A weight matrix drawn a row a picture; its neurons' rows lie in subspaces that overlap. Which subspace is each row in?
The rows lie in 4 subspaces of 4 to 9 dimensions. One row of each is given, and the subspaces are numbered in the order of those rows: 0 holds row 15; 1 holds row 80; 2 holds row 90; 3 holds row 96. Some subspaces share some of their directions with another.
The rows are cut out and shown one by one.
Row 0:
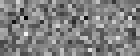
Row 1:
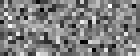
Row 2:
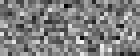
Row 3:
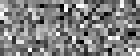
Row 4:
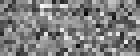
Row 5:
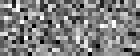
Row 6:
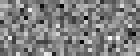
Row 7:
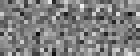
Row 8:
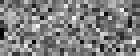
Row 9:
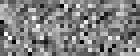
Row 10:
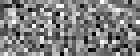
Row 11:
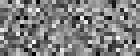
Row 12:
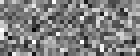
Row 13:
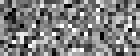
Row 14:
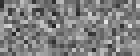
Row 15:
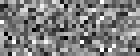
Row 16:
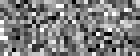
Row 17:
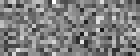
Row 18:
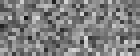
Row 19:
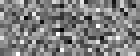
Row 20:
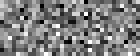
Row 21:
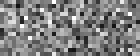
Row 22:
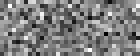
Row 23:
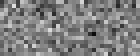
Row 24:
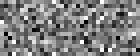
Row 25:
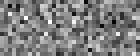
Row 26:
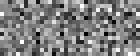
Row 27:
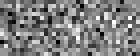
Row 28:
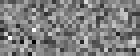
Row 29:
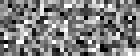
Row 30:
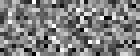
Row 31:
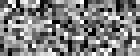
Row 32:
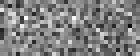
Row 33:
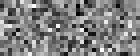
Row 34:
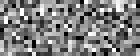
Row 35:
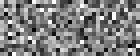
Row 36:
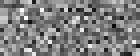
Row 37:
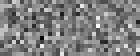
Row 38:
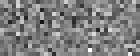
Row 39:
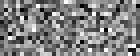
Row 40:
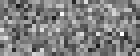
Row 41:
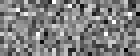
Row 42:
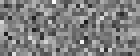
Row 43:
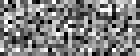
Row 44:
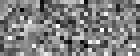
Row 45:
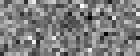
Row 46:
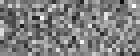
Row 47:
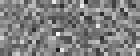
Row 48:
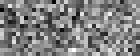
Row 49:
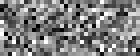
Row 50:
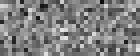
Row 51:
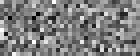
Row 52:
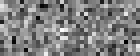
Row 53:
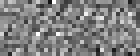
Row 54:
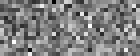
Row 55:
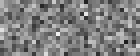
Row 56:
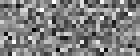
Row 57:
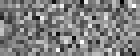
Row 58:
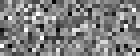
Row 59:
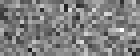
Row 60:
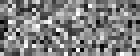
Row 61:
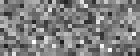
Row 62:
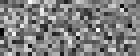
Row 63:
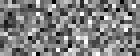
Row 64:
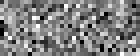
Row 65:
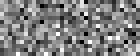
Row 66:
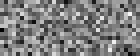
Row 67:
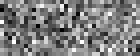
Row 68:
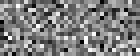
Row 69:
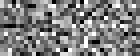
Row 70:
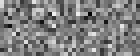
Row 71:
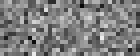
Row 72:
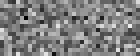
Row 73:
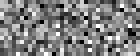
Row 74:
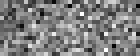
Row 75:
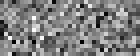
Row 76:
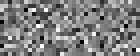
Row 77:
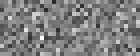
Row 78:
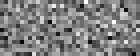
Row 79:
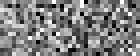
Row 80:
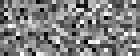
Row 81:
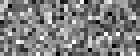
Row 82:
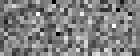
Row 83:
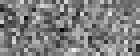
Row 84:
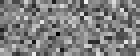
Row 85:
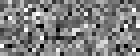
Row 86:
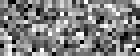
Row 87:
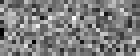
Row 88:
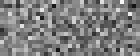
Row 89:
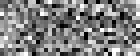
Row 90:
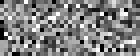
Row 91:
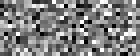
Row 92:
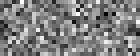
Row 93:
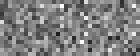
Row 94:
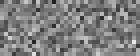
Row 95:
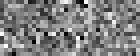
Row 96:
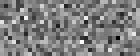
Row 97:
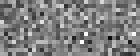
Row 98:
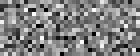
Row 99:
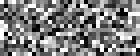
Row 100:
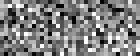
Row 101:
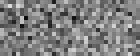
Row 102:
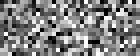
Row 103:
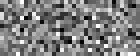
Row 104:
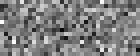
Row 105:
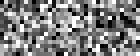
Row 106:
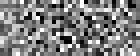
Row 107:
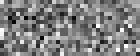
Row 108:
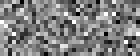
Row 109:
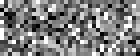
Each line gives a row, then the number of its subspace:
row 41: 3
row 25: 3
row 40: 2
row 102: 1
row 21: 0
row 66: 3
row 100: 2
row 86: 2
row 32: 0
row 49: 0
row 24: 0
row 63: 1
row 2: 3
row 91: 1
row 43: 1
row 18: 0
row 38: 1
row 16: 2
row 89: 3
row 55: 0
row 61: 3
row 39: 1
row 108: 2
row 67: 0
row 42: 2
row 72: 2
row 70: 1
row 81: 3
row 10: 2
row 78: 3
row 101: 0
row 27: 3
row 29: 3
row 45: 3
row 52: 0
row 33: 1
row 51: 2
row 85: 2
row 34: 1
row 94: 1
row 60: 1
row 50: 0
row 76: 2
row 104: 0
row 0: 3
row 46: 0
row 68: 2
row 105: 3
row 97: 3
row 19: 0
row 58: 2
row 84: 1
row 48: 0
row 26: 3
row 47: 0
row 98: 2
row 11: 1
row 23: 1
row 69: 1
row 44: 1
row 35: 1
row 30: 1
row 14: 1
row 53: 3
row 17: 3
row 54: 3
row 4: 3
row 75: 2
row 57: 0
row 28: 3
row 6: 0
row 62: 3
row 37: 2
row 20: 1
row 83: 0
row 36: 1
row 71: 3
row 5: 3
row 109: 1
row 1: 1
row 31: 1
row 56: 0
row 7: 3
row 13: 3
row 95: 3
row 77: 2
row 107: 2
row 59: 1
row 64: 0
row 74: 3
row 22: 3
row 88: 0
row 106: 0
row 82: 1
